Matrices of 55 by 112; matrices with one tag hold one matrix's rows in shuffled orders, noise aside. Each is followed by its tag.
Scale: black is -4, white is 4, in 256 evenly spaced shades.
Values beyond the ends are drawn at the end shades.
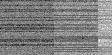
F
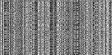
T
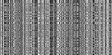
T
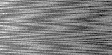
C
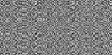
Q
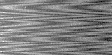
C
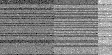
F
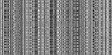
T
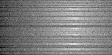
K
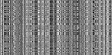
T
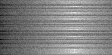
K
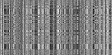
T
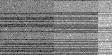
F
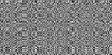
Q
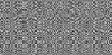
Q
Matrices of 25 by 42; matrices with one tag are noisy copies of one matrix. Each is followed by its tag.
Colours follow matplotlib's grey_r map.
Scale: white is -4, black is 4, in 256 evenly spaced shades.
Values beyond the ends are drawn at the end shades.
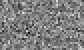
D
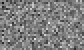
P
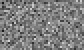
P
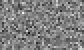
D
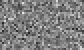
D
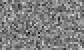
D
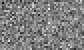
P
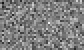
P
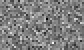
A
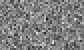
A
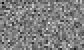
P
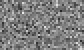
D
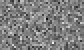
A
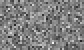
A
